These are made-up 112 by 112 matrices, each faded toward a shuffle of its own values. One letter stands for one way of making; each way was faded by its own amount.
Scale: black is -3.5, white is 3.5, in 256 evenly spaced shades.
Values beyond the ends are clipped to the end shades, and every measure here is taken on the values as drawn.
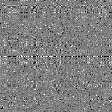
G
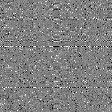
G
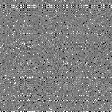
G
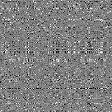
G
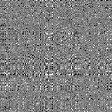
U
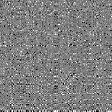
G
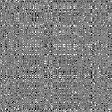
U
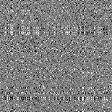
G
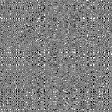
U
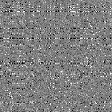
G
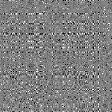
U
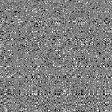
G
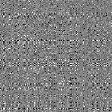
U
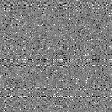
G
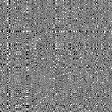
U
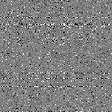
G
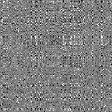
U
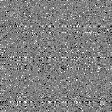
G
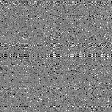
G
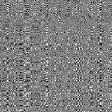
U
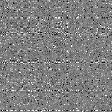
G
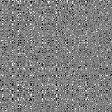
U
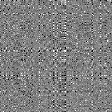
U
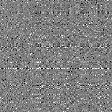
G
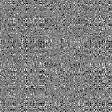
U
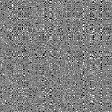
U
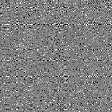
G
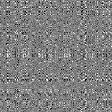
U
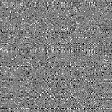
G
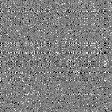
G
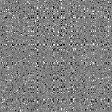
U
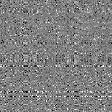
G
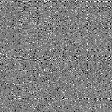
G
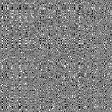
U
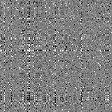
U
